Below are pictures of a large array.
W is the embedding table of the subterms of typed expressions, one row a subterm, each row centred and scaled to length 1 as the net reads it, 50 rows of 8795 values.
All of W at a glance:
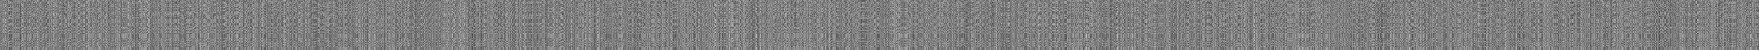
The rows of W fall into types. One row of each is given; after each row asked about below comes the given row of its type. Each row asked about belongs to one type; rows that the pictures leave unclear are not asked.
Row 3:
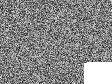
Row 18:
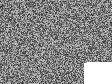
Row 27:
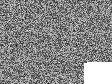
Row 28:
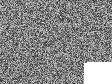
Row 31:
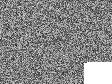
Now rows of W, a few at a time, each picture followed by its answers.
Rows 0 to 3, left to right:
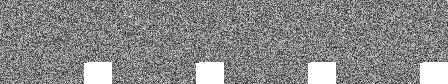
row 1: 3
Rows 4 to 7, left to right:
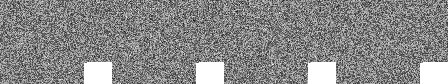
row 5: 3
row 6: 28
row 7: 18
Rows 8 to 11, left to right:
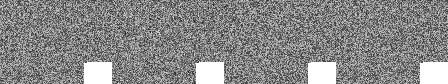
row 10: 18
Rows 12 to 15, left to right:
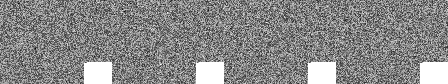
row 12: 31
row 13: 28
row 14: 28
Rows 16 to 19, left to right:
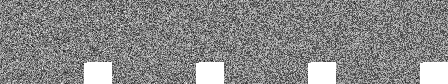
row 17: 3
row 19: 31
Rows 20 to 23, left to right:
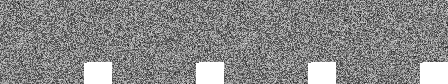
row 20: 31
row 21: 31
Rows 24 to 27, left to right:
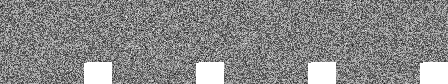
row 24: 18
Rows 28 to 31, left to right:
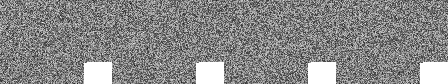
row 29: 31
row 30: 18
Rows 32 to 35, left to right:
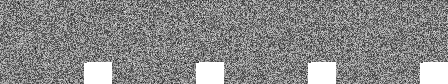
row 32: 31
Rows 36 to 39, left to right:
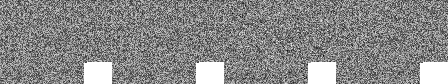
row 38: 18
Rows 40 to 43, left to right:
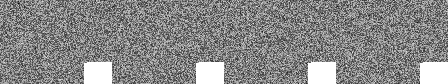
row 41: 18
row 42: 31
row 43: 3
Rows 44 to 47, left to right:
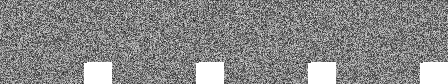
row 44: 31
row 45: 3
